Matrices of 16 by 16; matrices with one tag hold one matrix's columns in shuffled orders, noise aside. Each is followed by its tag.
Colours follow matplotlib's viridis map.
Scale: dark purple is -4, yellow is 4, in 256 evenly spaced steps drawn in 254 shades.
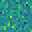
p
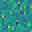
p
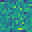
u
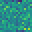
u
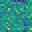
u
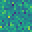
p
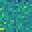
u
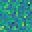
p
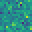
p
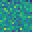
u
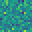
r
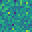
r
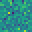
r
